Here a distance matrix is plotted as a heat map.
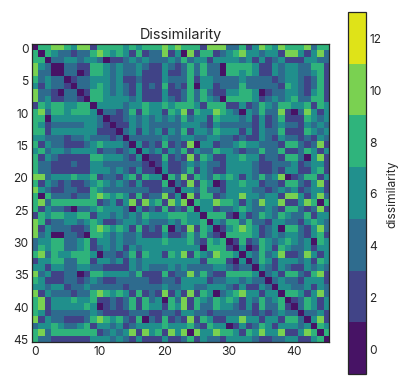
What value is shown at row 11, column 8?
6
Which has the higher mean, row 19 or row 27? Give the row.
27
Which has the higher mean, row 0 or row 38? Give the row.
0
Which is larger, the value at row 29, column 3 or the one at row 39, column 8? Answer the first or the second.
the second
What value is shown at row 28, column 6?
2
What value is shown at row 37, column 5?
2
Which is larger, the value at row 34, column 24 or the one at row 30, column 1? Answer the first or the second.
the second
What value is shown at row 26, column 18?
6
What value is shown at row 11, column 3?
6
